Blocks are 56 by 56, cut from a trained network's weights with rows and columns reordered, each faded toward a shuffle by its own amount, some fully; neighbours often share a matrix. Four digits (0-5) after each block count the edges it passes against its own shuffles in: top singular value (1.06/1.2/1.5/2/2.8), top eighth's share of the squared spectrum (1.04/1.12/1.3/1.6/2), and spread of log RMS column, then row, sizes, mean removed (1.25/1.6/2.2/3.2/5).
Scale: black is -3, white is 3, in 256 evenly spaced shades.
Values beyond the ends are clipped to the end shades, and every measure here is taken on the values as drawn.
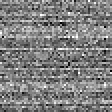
4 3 1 2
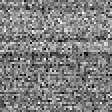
3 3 0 1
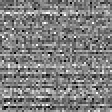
4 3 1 2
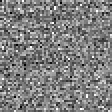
1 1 0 0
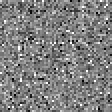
2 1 0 1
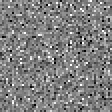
0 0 0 0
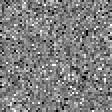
1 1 0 0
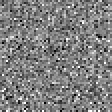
3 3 0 2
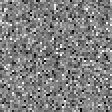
0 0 0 0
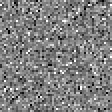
0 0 0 0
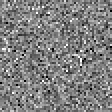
1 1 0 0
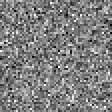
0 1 0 0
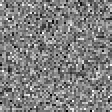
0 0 0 0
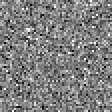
0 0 0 0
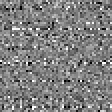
3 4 0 3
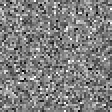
0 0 0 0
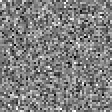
0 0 0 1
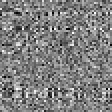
4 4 1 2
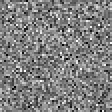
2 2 0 0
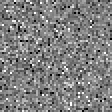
0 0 0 0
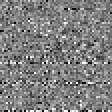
4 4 0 3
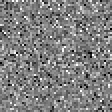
1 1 0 1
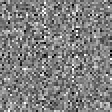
3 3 2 2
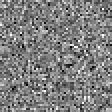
2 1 0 0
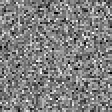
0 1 0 0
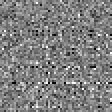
3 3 2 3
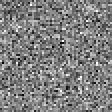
2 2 1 0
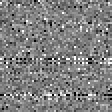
4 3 0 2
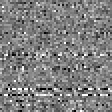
4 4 0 3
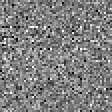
2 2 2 2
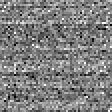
3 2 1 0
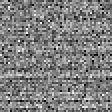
3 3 1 1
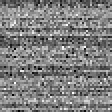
4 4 1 1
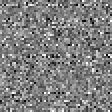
3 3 0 3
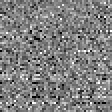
3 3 1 2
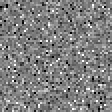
0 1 0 0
